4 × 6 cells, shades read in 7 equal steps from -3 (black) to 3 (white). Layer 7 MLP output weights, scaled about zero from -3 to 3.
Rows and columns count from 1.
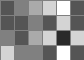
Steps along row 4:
down same down up down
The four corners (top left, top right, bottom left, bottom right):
-1 -1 2 -1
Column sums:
0 -2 2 2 6 -1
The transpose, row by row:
-1 -1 0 2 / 0 -1 -1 0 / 1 0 1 0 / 2 -1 2 -1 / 3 2 -2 3 / -1 -1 2 -1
